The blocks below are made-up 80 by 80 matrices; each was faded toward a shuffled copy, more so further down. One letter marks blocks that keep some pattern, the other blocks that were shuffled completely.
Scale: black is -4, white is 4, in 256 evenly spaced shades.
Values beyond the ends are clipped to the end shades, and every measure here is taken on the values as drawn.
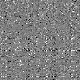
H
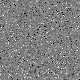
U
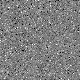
U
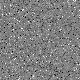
U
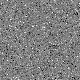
U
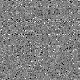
H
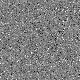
U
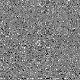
H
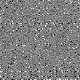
H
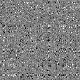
H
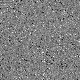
U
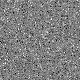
U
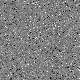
U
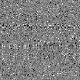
H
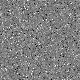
U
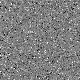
U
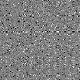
H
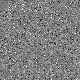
U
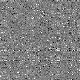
H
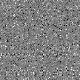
H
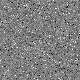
U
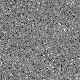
U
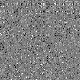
H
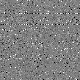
H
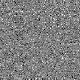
H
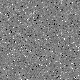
U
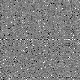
H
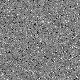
U
